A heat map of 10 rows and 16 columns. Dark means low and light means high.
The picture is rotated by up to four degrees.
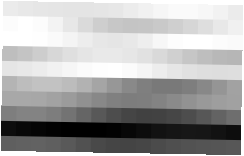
The grain runs across in streaks. The ninth with the lowest average is the bottom middle. The field climbs toward the top. The top left is the calmest part. The bottom left is the roughest part.
